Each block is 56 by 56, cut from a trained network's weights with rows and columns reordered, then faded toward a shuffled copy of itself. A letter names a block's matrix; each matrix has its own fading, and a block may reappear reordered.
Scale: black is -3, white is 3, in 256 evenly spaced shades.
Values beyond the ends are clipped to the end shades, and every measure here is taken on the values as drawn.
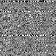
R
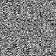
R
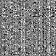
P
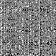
P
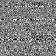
R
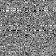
R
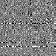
R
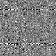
R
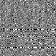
R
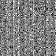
P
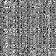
P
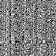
P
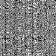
P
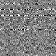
R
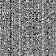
P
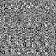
R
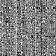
P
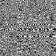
R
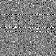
R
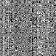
P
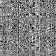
P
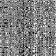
P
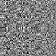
R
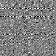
R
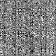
P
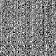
P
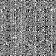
P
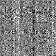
P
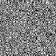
R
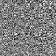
R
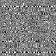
R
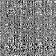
P
